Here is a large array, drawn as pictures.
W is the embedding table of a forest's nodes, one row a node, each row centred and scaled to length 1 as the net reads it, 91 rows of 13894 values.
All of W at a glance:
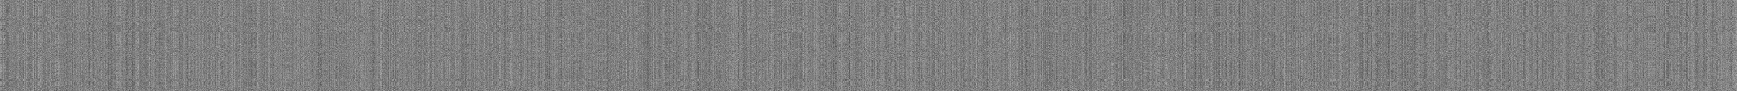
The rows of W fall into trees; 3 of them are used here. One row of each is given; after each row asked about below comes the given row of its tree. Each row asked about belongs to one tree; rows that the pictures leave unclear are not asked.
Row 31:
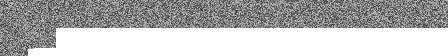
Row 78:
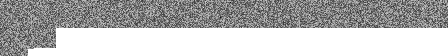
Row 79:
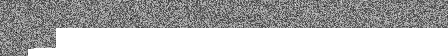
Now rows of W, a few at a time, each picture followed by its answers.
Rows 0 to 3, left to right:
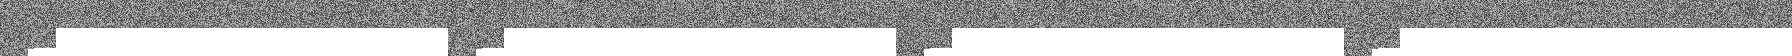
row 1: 31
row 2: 31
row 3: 78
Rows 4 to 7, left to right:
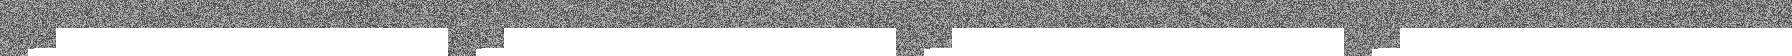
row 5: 31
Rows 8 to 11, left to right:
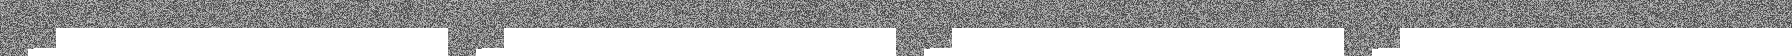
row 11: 78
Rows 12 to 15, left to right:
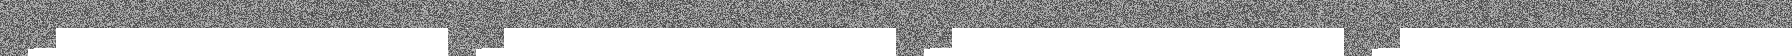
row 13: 78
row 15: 78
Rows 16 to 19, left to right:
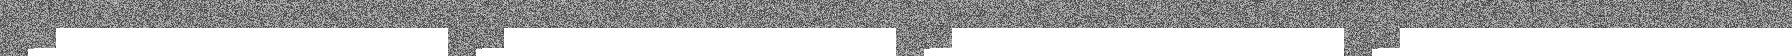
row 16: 31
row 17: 31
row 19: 79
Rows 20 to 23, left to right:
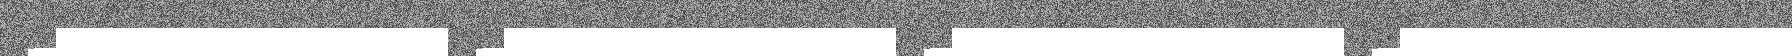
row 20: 78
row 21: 31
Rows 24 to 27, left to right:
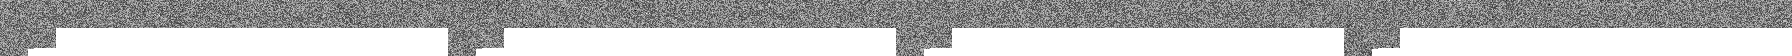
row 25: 31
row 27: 31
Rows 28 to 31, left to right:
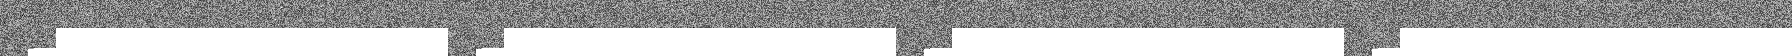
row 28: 31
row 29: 79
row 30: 31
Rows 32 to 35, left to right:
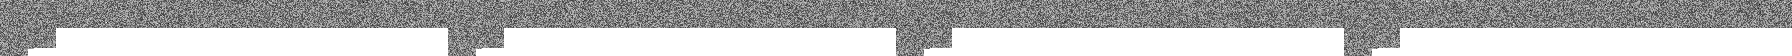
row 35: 78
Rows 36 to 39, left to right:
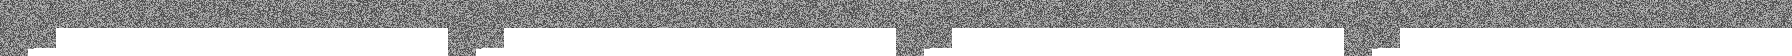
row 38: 78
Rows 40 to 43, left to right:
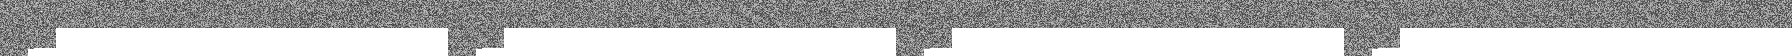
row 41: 78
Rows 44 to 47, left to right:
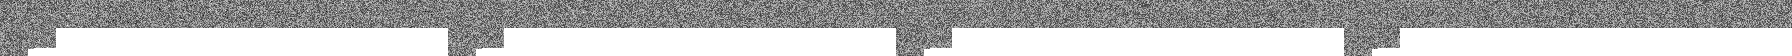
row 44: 79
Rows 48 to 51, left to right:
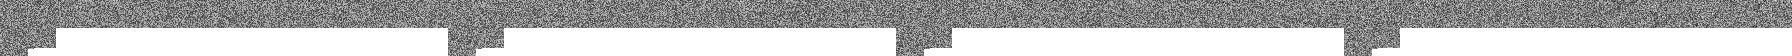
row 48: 31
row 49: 78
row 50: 31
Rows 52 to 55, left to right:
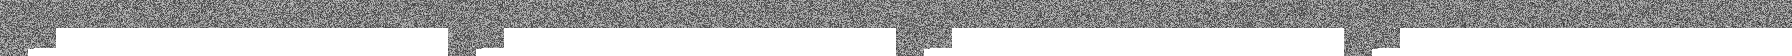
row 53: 79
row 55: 31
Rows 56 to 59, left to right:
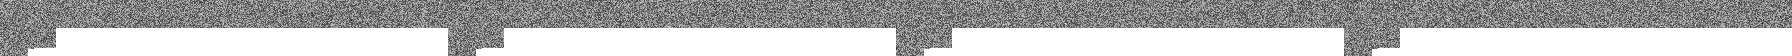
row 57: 79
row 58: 78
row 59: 79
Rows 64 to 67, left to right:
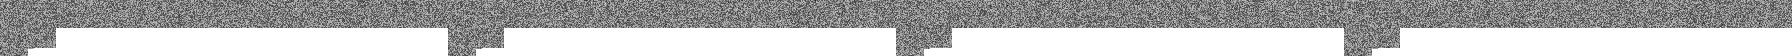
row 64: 78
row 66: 78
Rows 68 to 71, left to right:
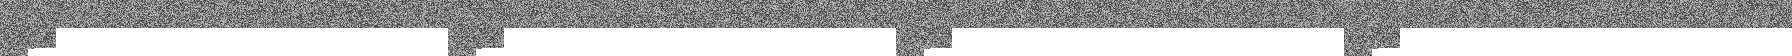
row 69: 78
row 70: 78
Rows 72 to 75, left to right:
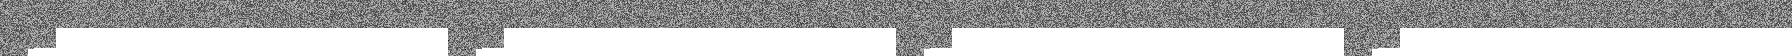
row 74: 78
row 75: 78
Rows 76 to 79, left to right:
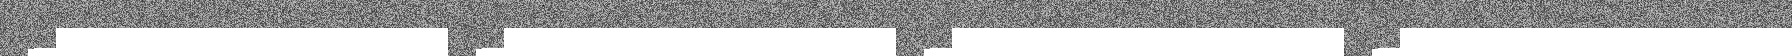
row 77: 78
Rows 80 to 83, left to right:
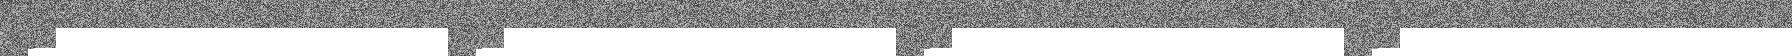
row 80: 79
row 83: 78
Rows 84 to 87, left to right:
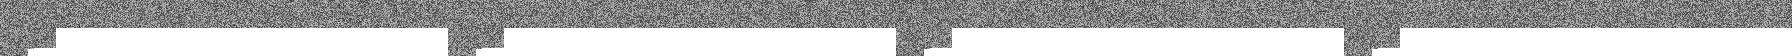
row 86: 79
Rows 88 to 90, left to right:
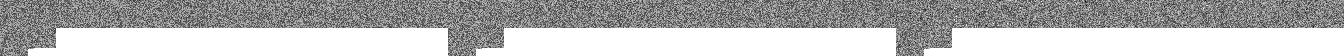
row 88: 31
